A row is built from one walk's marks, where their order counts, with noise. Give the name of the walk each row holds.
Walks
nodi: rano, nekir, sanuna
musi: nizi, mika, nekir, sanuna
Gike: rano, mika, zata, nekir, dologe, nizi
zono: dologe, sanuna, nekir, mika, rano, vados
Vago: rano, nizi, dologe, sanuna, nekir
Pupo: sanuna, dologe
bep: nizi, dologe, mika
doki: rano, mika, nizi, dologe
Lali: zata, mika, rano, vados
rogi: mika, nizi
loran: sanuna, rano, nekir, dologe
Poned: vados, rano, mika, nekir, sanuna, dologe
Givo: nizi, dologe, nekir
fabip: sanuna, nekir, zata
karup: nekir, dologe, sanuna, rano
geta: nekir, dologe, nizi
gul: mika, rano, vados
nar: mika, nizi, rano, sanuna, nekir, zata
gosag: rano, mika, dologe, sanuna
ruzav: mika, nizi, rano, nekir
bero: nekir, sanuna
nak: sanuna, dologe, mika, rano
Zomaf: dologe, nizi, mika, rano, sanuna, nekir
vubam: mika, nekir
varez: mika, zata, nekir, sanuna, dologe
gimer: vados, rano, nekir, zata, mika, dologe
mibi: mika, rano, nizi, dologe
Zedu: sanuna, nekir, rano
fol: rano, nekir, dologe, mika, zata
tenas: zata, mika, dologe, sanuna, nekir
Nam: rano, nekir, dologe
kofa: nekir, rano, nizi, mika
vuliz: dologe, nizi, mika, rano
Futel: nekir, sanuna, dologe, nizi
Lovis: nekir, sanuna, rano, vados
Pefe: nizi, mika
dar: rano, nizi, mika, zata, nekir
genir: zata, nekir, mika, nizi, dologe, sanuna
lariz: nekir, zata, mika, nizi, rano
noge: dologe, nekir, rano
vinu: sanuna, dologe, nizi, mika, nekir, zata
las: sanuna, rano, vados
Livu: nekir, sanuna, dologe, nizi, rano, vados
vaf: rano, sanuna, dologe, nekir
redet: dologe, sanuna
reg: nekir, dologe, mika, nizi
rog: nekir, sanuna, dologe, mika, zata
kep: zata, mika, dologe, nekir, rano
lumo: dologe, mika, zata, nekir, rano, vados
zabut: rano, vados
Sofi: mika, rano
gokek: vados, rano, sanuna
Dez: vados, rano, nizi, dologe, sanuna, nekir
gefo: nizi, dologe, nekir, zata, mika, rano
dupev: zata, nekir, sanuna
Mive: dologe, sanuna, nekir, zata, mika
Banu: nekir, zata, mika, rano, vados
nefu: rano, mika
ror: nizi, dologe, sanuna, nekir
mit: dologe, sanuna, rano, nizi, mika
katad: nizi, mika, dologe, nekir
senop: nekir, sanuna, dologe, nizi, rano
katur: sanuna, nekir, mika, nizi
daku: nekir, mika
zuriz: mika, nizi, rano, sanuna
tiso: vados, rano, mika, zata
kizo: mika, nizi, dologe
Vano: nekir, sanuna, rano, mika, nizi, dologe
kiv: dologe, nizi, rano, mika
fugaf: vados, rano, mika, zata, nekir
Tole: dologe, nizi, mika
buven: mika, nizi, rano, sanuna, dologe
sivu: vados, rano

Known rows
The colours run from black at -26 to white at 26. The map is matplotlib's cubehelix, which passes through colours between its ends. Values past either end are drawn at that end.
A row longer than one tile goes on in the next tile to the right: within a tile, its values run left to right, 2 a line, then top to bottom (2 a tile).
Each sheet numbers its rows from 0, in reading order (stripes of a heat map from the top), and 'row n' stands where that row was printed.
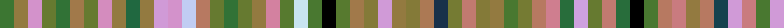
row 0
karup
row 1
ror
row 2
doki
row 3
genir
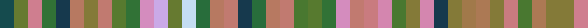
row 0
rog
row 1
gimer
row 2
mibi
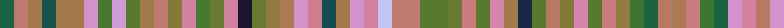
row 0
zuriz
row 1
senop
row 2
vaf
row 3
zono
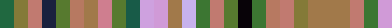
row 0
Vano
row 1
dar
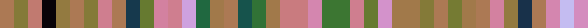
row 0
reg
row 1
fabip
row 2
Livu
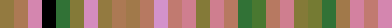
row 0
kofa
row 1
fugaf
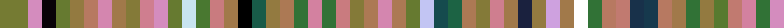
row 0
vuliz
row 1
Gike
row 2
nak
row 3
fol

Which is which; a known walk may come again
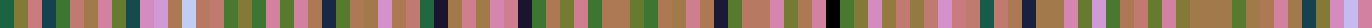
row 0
Vano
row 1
vaf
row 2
Vago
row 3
loran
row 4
kofa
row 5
zuriz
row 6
Livu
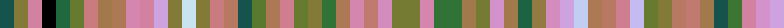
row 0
lariz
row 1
fugaf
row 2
karup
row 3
las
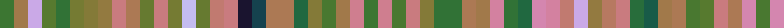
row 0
Sofi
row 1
fol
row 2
zono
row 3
nefu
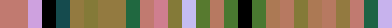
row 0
kep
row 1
dar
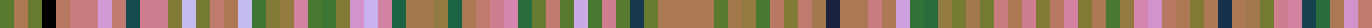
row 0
Zomaf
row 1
Lovis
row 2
fabip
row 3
dupev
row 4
ruzav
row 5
gokek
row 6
geta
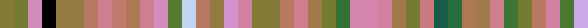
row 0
vuliz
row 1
sivu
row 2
Pefe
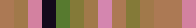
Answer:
noge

